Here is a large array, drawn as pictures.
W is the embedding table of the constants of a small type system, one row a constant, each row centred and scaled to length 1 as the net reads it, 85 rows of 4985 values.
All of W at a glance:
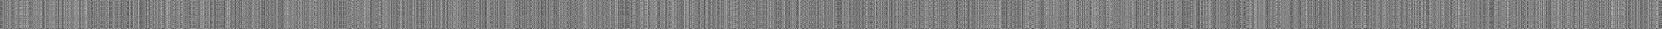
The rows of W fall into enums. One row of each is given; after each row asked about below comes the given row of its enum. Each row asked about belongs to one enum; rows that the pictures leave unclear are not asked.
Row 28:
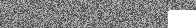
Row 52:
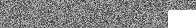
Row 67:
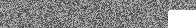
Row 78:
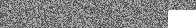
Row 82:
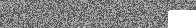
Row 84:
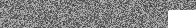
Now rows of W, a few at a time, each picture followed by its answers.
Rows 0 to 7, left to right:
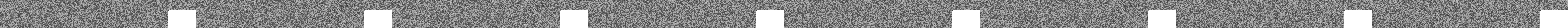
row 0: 67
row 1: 84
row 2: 84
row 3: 82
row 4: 82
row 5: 84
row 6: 28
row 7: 28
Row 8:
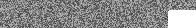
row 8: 67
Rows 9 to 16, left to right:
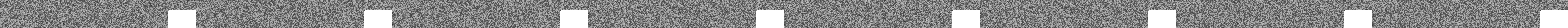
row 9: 84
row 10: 67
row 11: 67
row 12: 78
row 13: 28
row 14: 78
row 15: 82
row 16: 82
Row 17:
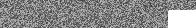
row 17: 84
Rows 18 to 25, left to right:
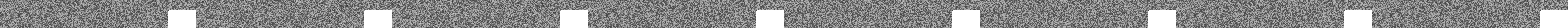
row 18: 67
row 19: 84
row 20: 84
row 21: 67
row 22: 82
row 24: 67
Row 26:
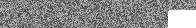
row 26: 67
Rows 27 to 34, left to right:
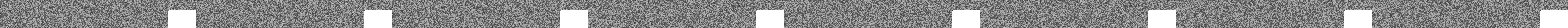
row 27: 78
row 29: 78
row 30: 84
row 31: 82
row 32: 84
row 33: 67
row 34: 67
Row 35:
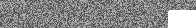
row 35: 82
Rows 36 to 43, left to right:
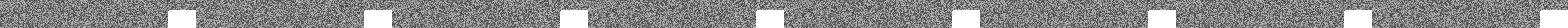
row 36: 82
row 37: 84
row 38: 67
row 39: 67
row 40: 67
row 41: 82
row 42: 82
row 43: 67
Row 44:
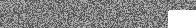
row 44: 82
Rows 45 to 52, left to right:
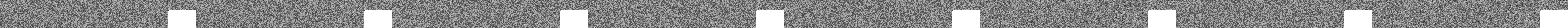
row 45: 28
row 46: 28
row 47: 84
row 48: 78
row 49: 67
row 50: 52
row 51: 82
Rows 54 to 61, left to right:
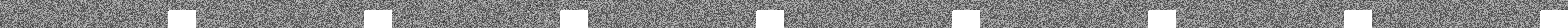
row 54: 28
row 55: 84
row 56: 52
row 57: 82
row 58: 82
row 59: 84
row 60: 84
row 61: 82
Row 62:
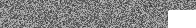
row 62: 84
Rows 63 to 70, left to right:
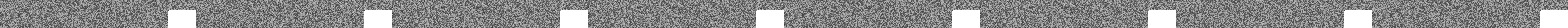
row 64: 28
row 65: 78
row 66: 78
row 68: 78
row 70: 67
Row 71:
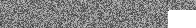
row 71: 28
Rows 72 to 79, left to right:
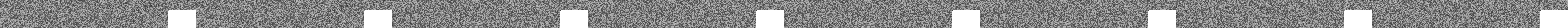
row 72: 84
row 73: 84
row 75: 82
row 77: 82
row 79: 28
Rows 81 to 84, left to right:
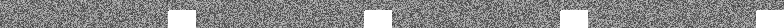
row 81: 28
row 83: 67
